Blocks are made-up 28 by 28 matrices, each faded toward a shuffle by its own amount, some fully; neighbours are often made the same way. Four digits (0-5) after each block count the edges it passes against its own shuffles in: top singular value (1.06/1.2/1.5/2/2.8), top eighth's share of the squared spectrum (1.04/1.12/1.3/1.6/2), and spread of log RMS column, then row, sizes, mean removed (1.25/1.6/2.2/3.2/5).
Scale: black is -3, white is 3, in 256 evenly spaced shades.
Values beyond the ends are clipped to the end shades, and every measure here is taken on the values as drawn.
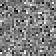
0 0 0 0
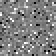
0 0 0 0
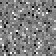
0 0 1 0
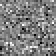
2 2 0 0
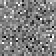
1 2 0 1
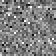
0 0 0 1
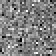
0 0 0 0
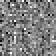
2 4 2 1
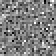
0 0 0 0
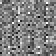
3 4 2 1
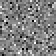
0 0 0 0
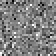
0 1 0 0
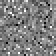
0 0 0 0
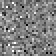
1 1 0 0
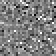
1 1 0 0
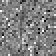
0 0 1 0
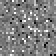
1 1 1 0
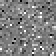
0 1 1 0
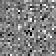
1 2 2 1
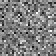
2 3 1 1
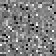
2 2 0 1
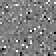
1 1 0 0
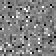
2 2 0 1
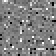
2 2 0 1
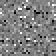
2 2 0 0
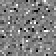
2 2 0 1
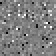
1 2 0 1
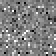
1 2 0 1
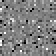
2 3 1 1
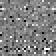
2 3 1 1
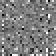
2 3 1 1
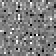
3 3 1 0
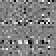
3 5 2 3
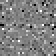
2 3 1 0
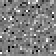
0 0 0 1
